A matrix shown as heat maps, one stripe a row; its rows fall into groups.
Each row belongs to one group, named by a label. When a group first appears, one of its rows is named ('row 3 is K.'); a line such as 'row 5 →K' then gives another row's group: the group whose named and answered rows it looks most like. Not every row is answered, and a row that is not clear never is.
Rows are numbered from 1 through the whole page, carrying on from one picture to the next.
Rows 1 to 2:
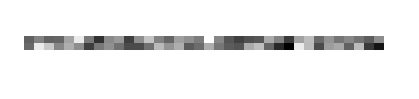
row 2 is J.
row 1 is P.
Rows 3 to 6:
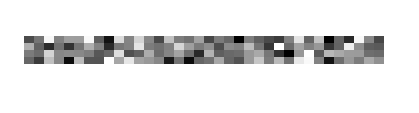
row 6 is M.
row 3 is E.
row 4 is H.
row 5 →J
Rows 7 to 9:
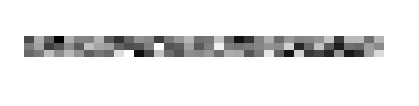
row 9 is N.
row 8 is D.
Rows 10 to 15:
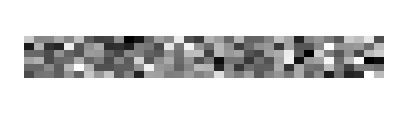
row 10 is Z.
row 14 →P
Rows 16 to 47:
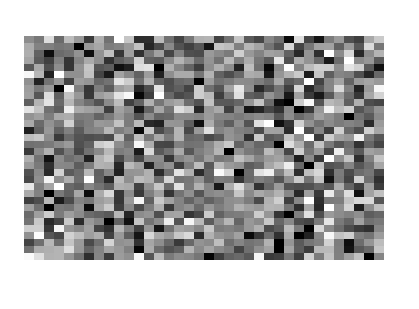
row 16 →N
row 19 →H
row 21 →H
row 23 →N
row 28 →J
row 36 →E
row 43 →H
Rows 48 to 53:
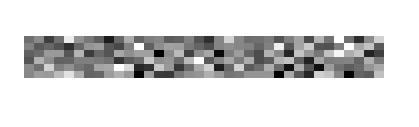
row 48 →N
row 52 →N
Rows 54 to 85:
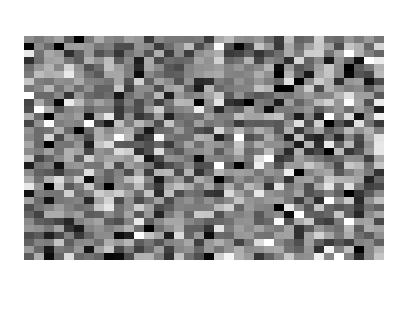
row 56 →Z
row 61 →J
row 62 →Z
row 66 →E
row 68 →N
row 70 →N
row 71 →J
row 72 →M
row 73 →D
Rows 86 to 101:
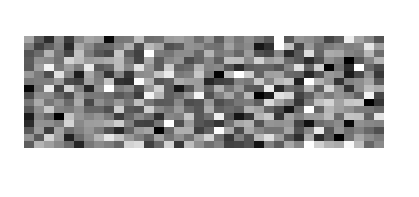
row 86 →H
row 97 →M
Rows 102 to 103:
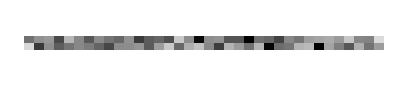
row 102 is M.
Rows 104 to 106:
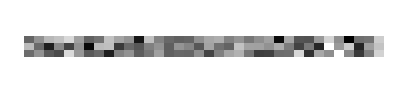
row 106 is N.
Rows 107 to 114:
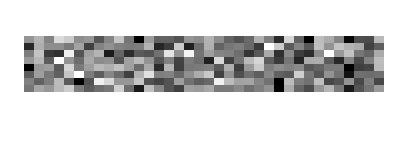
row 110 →D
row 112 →P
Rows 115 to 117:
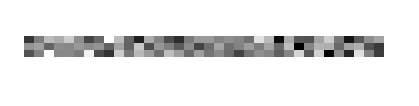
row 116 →D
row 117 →E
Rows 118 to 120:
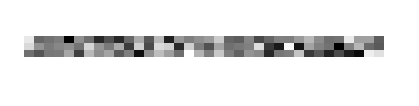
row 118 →Z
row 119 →D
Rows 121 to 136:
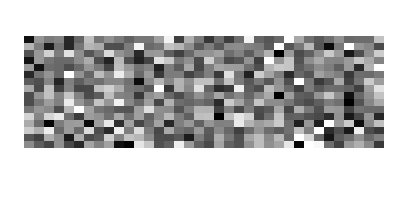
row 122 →H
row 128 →N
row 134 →E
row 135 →M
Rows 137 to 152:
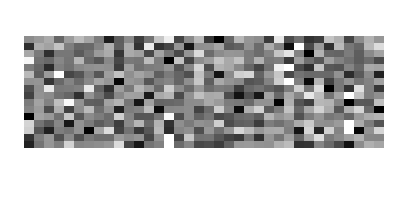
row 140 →Z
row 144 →E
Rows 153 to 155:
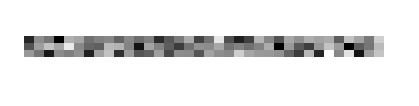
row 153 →M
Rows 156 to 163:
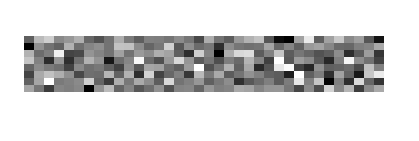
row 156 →J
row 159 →H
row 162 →E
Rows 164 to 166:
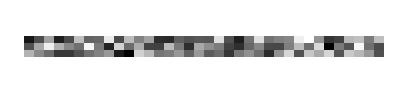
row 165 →E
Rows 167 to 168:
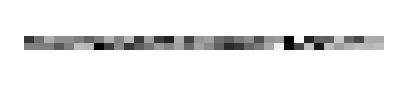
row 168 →P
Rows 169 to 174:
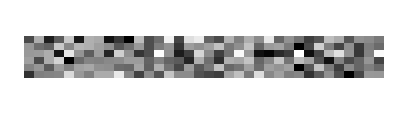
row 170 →D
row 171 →N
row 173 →D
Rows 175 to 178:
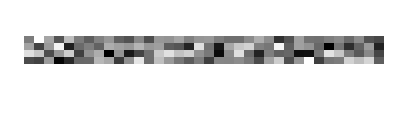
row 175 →J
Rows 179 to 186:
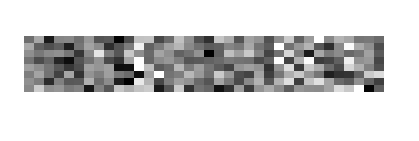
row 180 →H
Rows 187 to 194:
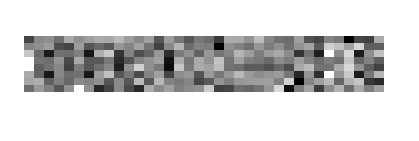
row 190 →Z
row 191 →Z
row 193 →D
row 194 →P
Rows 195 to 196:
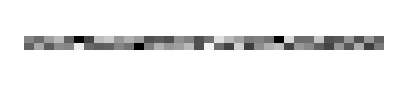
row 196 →P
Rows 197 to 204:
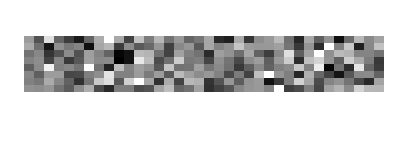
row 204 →P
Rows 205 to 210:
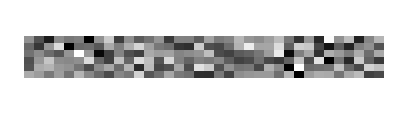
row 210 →D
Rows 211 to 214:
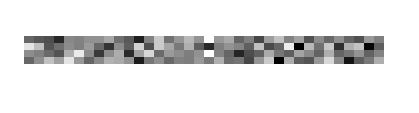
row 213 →P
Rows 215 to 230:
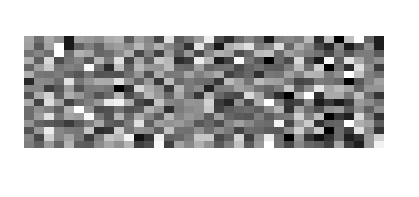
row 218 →N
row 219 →E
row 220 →Z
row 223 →J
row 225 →P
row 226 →E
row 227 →H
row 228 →E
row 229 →N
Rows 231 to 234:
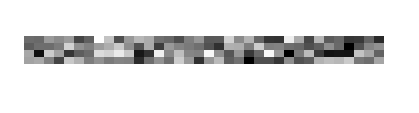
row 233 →N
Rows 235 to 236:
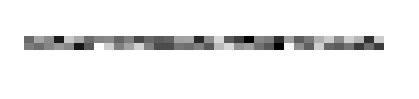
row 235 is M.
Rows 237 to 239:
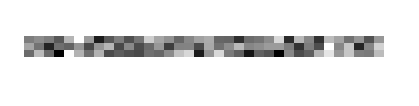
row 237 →P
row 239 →M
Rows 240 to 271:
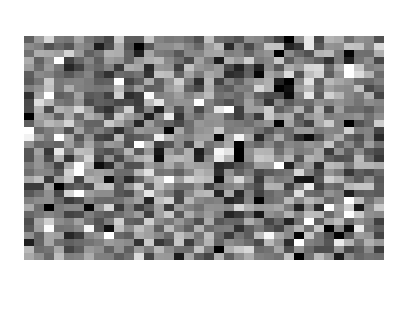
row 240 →J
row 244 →Z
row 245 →Z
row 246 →J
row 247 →J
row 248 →J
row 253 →Z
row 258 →P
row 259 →P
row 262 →P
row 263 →Z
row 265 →Z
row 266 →J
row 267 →E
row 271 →D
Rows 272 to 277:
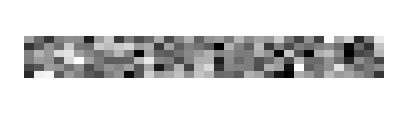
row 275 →P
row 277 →J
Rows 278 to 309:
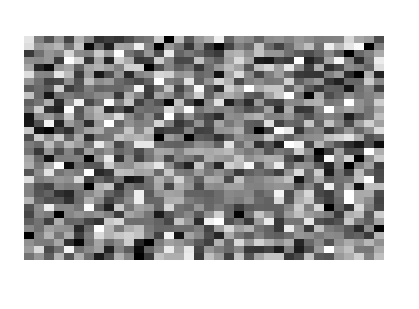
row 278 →Z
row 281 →N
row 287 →M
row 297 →E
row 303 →M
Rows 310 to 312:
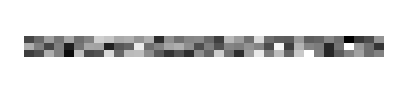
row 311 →H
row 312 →M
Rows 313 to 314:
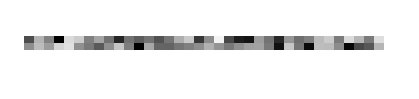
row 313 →M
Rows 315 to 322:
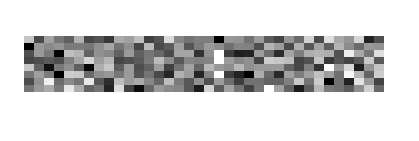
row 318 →D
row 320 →M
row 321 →E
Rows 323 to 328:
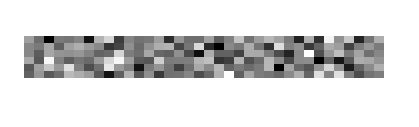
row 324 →P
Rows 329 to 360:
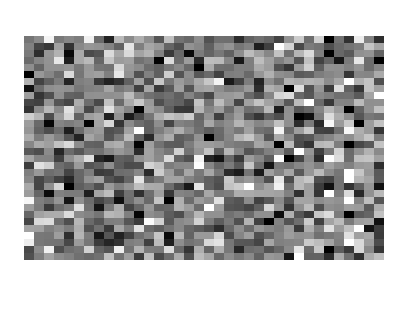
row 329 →E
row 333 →J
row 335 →Z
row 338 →M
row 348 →Z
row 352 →Z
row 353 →P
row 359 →E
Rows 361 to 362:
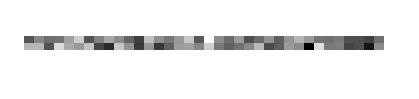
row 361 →P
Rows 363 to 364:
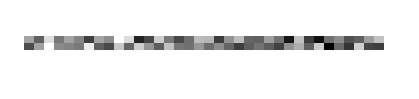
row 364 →E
